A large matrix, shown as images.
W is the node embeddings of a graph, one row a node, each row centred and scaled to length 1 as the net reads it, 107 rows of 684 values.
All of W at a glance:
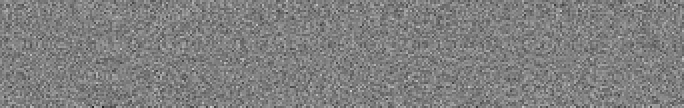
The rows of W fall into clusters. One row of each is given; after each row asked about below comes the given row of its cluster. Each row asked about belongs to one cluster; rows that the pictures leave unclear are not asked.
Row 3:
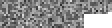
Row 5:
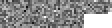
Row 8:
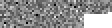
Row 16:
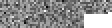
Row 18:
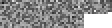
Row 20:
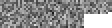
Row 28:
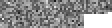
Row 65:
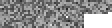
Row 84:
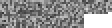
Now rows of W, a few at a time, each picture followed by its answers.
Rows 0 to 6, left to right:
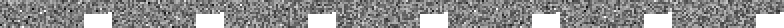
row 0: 16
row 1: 20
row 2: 16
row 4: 5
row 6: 5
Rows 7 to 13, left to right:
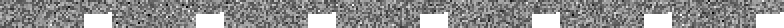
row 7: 65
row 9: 18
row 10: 16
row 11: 16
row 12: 8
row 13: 20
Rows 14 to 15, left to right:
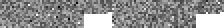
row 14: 18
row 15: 16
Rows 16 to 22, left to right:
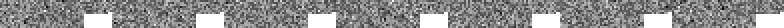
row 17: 65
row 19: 65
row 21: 28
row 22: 28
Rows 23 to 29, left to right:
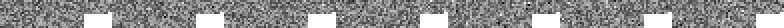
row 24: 65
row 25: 18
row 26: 5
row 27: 3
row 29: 65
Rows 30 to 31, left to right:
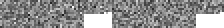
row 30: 3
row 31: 8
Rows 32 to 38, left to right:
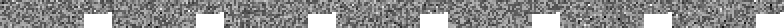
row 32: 18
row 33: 8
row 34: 84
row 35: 16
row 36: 28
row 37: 18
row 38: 5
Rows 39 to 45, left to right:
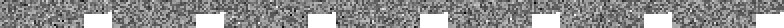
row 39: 3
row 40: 28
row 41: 65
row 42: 8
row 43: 28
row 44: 16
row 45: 28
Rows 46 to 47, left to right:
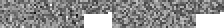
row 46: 16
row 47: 28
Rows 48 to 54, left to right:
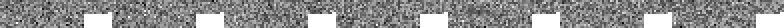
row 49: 65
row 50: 16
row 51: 3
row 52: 84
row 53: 18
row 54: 65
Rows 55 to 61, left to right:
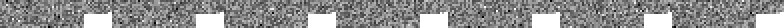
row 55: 5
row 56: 28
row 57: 8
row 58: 3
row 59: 20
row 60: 8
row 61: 3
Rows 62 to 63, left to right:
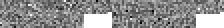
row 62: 18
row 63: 84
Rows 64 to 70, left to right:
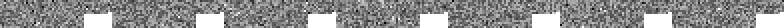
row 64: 8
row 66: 5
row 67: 28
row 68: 3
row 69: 16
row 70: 8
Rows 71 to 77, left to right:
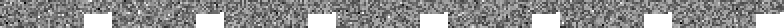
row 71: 20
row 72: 5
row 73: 20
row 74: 65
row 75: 5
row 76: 65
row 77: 28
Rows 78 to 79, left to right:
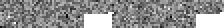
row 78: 65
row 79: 5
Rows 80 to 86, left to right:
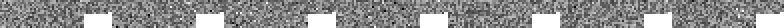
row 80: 16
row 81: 18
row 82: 28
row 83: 20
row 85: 3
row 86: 65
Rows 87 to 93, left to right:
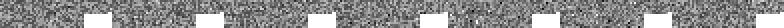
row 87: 65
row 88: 28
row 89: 84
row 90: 3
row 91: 84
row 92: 8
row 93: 20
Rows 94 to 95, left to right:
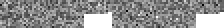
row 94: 3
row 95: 18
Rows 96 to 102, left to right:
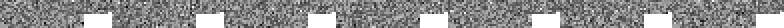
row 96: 28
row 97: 3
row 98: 8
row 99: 84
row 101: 65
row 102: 28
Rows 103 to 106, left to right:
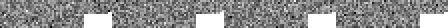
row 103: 5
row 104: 3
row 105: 3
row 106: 20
